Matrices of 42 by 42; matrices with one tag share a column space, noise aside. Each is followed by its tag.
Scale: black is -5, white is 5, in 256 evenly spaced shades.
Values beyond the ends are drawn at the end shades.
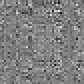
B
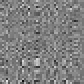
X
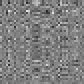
B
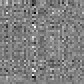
B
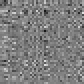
B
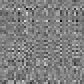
X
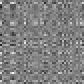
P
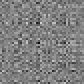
P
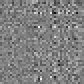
B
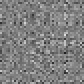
P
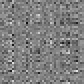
P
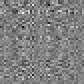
B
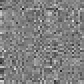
X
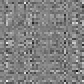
P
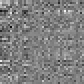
B
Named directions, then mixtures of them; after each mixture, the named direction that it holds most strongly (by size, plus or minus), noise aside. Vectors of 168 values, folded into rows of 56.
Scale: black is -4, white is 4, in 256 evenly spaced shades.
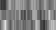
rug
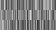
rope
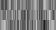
rug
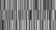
rope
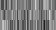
rope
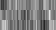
rug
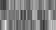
rug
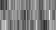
rug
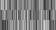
rope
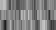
rug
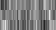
rug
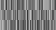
rope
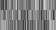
rope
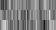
rug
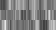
rug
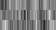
rug
